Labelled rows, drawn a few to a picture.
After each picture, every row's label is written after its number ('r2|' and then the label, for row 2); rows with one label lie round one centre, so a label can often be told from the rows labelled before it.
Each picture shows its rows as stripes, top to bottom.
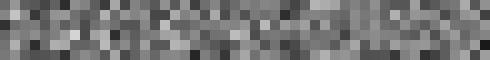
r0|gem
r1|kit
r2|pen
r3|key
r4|kit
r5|gem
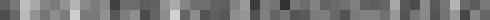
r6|key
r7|key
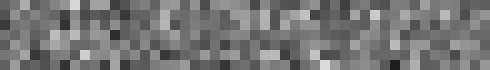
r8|key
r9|pen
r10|pen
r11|key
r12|kit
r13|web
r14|gem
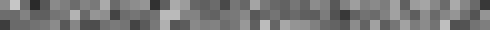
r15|kit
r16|key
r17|pen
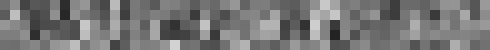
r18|gem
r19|gem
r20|web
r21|web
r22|key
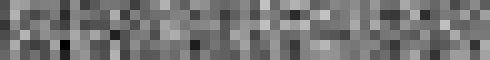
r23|pen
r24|gem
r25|pen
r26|key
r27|gem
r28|gem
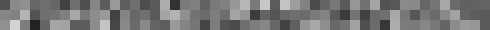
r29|pen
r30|key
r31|kit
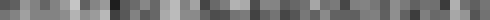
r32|key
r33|key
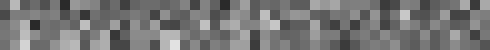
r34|gem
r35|pen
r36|web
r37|key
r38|key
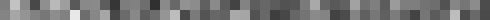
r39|kit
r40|key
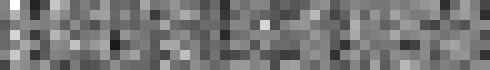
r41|kit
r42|kit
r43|pen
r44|kit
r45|key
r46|kit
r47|pen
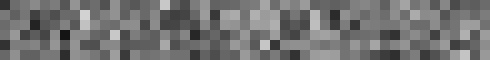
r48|pen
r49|web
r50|web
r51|gem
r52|pen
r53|gem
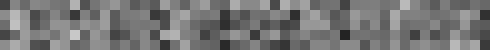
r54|pen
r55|kit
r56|kit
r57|key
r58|kit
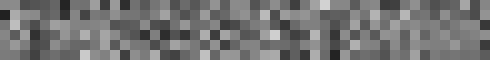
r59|gem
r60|pen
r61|kit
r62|web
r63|kit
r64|web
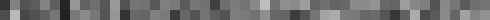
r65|pen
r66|gem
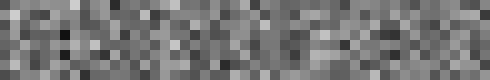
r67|key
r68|kit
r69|pen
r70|gem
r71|key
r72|gem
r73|kit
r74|pen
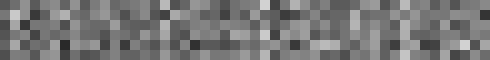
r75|pen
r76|kit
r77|pen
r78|pen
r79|gem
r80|pen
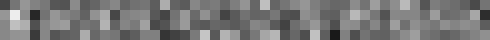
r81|pen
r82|kit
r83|kit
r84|web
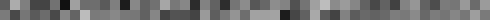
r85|gem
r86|web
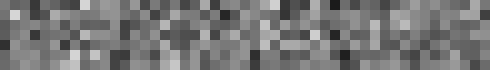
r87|web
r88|kit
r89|pen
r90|web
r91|pen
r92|key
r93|key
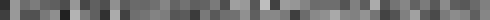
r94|pen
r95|gem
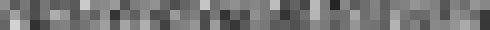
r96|web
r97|kit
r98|kit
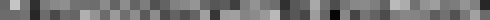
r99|kit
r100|web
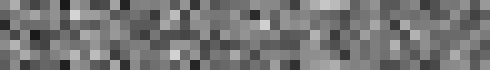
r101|gem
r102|key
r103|pen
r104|web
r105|kit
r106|key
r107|gem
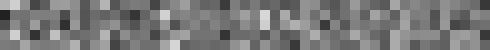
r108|kit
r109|pen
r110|pen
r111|kit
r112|key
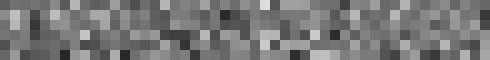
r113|pen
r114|kit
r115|kit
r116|web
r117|pen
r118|gem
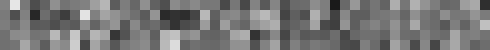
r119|kit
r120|web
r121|web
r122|key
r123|key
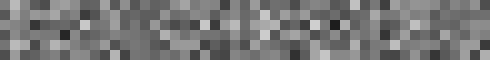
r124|kit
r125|pen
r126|web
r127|pen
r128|kit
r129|gem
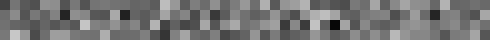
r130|pen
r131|gem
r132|web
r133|kit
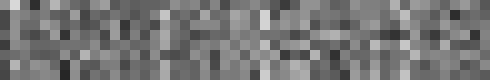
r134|kit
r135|pen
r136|pen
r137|gem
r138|pen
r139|web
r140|pen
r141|pen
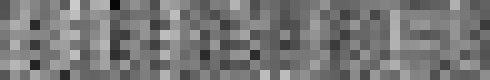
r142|key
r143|key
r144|kit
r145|key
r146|kit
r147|key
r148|kit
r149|pen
